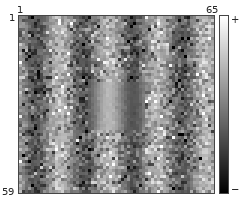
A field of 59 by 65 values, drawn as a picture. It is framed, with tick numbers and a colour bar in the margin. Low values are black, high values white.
Histogram: bell-shaped. Odd patch: calmer, in the centre. Average level on the scale: 50%. Stripes: upright, repeating 4 times. Calmest part: centre.
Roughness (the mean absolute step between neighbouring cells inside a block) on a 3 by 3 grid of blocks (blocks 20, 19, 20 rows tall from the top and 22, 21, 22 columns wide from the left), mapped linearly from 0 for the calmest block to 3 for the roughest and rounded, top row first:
3 3 3
3 0 3
3 3 3
